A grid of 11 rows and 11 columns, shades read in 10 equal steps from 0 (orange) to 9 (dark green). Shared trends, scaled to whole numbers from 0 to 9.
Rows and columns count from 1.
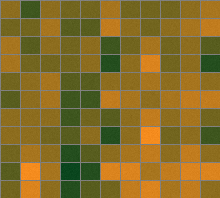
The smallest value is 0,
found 2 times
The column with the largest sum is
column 4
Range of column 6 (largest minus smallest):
7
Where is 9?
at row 10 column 4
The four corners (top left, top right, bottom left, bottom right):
4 3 5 4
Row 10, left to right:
6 0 3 9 8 1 1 3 2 1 1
